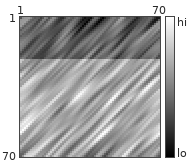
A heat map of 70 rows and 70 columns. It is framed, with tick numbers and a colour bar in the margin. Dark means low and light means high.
Average level on the scale: 60%. Seam: horizontal, 30% of the way down, the bottom part higher. Grain: diagonal, up to the right.
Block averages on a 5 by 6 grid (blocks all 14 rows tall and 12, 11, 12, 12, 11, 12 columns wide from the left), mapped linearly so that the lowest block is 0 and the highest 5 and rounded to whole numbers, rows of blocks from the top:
1 1 0 1 1 1 / 2 2 2 2 2 3 / 4 4 4 4 4 4 / 5 4 4 4 4 4 / 4 4 3 3 4 4
